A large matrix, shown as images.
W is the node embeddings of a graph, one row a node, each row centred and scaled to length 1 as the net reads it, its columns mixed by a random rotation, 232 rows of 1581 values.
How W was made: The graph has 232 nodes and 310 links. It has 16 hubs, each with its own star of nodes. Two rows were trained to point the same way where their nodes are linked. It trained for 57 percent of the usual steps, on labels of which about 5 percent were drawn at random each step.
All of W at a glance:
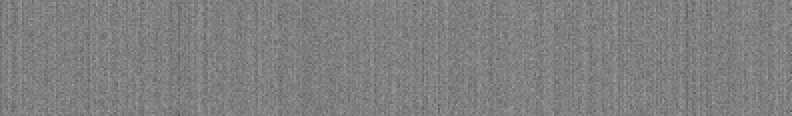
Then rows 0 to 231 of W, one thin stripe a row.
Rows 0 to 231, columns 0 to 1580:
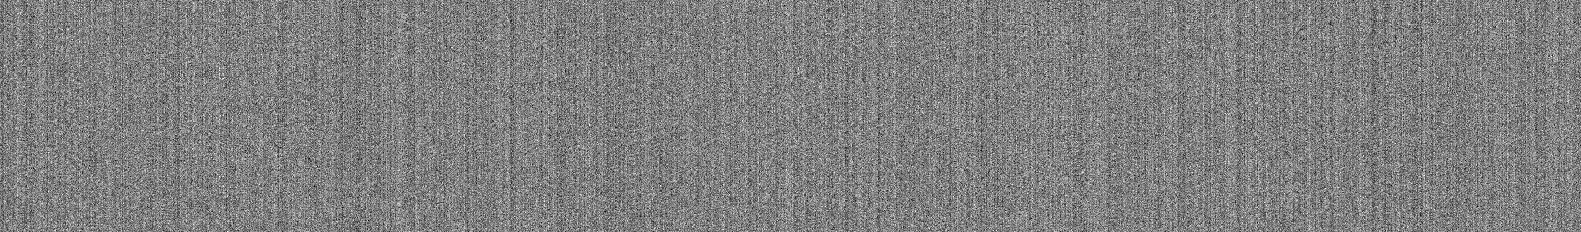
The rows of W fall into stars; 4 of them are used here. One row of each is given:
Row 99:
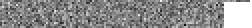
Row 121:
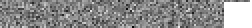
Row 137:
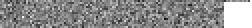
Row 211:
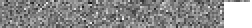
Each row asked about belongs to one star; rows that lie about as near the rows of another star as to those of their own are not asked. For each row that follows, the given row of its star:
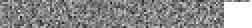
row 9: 99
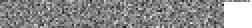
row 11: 99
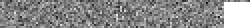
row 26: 211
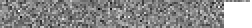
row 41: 99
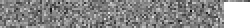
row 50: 137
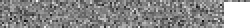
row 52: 121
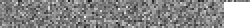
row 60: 99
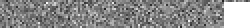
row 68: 211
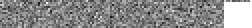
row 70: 211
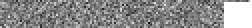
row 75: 211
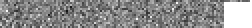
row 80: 137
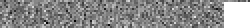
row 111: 137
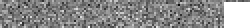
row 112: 137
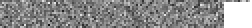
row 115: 99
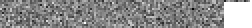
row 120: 121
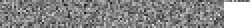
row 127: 99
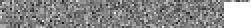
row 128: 99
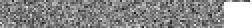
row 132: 121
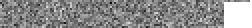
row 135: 99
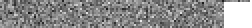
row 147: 137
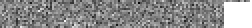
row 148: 121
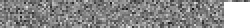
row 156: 121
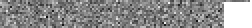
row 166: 137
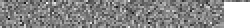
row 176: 211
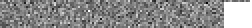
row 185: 211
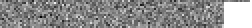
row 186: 211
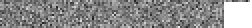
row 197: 121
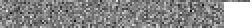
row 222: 137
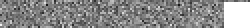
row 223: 137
